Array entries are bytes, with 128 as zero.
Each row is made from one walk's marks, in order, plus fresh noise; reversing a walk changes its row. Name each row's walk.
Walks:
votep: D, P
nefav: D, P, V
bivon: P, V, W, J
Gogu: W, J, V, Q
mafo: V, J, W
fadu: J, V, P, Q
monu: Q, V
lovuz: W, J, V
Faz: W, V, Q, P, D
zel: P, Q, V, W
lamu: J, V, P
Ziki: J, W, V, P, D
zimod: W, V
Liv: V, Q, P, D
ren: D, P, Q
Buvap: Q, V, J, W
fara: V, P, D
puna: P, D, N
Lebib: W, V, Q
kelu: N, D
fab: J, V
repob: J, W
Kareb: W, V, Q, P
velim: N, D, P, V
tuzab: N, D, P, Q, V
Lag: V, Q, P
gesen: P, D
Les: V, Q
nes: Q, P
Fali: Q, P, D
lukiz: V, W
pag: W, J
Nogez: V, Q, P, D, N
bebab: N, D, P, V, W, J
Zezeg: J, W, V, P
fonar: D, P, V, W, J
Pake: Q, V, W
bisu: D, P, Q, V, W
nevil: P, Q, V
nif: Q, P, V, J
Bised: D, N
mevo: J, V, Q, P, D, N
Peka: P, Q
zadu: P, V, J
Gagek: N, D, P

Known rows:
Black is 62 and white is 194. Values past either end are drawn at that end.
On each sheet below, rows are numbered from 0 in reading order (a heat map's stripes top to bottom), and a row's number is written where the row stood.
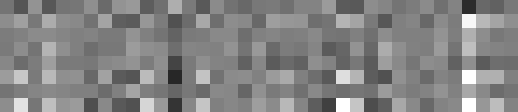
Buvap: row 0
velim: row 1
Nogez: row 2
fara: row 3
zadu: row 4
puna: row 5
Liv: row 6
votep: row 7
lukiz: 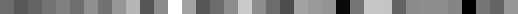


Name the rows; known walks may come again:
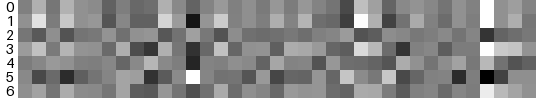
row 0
nefav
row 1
gesen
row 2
Buvap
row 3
Gagek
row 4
nevil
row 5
repob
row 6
velim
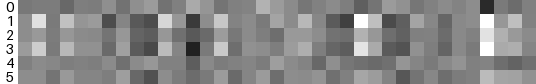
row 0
Kareb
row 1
votep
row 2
tuzab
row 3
puna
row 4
zel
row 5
bebab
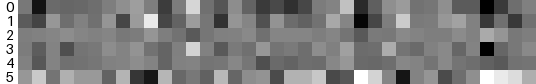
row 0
fab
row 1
Les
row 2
Nogez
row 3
Gogu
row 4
fadu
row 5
Bised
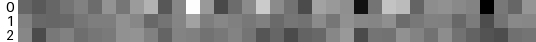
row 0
lukiz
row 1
Ziki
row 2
lamu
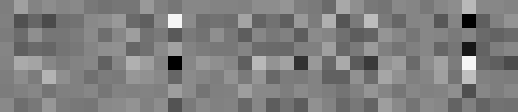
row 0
bisu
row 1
lovuz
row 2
nif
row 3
Zezeg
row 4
Peka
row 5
fara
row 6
Faz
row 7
zadu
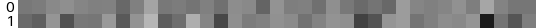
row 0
Liv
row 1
Pake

